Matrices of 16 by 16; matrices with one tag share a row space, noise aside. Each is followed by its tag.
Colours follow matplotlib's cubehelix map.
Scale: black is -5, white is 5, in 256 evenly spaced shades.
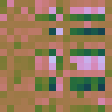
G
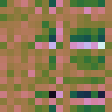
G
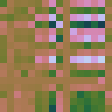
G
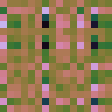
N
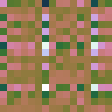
N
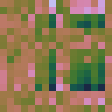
G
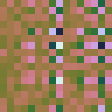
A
